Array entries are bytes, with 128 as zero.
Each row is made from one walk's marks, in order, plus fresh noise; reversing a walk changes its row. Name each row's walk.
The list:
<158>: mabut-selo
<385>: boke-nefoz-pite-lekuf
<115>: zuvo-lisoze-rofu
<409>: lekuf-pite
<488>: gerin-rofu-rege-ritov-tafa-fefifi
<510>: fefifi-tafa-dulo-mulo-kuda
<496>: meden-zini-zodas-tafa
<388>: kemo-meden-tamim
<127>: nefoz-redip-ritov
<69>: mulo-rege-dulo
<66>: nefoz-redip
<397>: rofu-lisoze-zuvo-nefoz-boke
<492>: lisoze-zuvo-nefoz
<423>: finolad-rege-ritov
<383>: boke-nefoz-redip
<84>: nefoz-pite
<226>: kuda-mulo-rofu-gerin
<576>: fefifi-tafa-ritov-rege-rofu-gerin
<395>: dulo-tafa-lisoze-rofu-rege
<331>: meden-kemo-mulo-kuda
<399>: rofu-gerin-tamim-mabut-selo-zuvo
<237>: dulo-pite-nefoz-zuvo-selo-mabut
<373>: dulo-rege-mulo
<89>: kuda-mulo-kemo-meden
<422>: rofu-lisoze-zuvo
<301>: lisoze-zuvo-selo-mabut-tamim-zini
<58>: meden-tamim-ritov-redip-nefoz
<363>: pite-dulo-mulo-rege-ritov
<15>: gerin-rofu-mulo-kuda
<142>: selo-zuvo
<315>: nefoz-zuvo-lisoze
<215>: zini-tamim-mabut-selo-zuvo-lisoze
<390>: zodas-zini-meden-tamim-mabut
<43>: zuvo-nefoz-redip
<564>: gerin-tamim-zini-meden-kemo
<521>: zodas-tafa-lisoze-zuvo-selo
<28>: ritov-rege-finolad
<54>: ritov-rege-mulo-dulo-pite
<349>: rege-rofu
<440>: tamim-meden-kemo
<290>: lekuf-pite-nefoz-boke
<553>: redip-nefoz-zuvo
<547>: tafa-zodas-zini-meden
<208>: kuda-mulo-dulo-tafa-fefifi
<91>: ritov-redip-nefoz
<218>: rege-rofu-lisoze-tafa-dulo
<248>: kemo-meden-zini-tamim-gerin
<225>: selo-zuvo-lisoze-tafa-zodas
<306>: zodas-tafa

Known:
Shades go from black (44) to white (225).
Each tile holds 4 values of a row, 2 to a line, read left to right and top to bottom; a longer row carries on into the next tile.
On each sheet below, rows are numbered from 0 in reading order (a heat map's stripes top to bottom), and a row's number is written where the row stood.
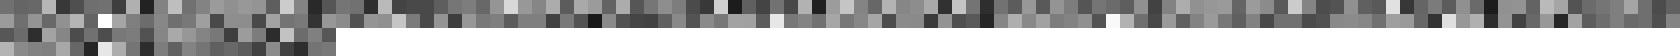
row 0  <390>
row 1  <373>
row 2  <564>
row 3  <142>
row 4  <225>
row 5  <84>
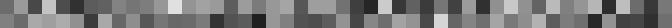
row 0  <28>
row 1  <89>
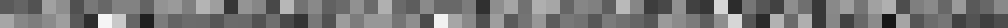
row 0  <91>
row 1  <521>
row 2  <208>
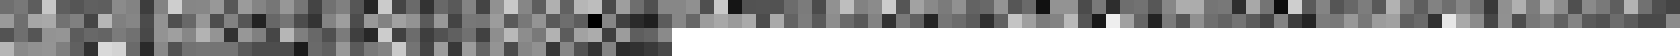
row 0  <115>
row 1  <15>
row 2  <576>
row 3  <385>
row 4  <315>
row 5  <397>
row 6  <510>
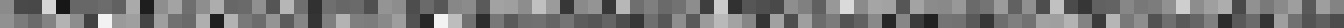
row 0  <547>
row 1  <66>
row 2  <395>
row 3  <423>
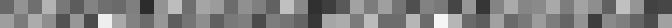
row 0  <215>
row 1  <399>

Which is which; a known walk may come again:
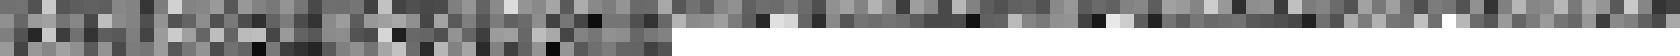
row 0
<115>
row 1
<349>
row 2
<397>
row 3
<383>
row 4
<399>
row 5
<15>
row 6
<488>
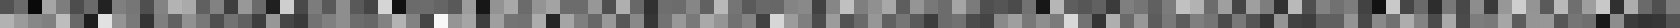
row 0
<409>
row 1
<547>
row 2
<422>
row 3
<54>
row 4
<331>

